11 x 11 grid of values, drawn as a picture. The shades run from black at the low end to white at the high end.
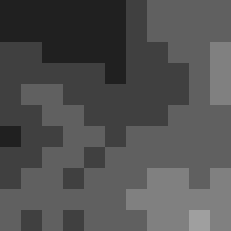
Stripes: none. Calmest part: top left. Average level on the scale: 30%. Mirror symmetry: none. Ninth with the highest average: bottom right. Slope: up to the bottom right.
